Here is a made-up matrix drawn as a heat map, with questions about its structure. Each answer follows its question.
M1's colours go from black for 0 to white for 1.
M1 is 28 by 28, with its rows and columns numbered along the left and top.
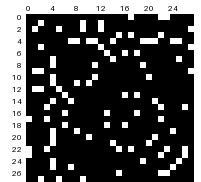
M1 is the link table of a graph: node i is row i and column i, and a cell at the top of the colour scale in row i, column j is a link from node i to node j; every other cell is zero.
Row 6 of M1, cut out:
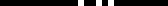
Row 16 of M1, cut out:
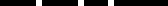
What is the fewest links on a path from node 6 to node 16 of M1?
1
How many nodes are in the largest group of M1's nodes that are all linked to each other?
4
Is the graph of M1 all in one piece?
no
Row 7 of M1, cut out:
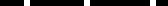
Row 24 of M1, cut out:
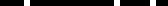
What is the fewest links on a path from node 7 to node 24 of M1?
2
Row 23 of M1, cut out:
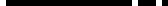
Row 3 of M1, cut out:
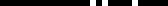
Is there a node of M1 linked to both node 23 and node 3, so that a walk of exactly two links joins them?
yes
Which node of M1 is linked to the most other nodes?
node 4
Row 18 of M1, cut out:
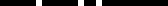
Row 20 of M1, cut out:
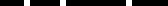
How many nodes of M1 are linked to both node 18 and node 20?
0
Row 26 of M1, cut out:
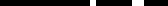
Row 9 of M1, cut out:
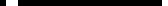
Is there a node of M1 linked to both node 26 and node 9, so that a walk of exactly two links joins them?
no
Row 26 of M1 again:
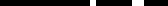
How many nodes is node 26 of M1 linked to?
3
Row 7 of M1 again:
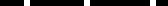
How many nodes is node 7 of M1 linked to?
3
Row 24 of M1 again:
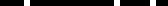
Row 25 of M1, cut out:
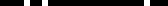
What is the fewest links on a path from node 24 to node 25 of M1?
1
